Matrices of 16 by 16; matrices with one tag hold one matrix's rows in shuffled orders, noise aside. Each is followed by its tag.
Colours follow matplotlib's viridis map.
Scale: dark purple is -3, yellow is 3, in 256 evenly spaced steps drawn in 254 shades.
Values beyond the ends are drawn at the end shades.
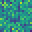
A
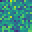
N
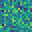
A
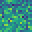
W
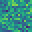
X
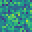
X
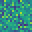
A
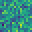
A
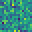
A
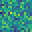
N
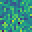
A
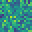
N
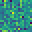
A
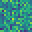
A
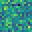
W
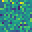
A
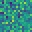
A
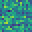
W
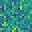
A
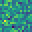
W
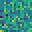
A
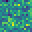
X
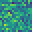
W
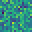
A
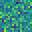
A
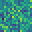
A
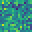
W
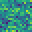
X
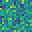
N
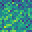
W
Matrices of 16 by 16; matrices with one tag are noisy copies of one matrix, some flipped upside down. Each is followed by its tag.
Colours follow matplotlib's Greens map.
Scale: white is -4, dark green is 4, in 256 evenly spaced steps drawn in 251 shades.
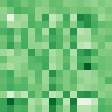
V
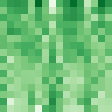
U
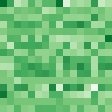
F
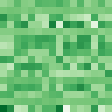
F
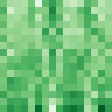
U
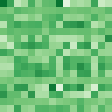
F
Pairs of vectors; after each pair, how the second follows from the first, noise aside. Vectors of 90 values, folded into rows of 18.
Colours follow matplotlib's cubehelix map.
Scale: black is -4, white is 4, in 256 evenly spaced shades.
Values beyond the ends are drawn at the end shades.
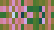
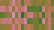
shrunk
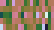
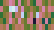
shuffled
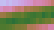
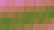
shrunk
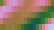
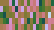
shuffled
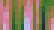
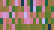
shuffled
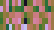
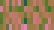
shrunk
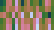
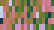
shuffled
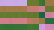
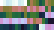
scaled up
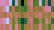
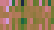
shrunk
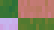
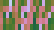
shuffled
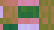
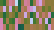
shuffled
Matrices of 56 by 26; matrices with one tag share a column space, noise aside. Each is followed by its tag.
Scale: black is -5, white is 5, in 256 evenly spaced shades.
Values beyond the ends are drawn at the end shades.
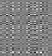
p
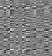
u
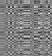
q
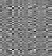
u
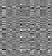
u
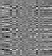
u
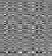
p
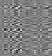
u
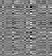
q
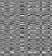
p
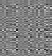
u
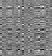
u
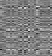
u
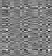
u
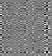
p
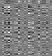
q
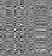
u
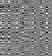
q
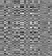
q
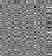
q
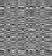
u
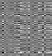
p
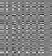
p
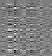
u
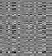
p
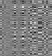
q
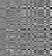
u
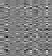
u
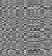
u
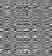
u
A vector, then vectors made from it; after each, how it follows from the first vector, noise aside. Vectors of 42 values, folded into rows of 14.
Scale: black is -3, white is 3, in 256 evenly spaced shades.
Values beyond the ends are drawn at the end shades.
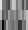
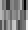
reversed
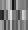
wrapped around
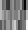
reversed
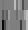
partly zeroed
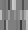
partly zeroed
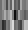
wrapped around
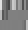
partly zeroed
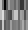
wrapped around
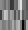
wrapped around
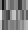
wrapped around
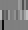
partly zeroed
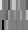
partly zeroed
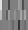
partly zeroed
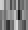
wrapped around
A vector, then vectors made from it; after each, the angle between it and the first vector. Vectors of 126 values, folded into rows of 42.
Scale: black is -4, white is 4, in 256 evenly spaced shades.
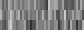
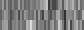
nearly opposite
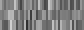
partly aligned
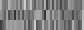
orthogonal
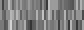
nearly parallel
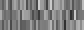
orthogonal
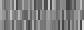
partly aligned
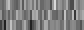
partly aligned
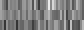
partly aligned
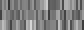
nearly opposite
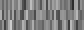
partly aligned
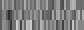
partly opposed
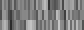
nearly opposite
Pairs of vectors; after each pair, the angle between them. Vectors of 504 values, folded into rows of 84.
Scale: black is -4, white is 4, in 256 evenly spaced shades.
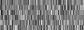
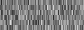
nearly parallel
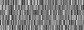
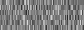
orthogonal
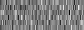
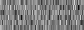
nearly opposite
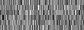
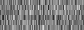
nearly parallel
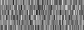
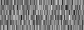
nearly opposite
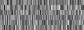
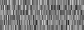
nearly opposite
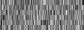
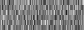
nearly opposite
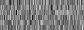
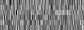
nearly parallel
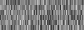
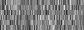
partly opposed
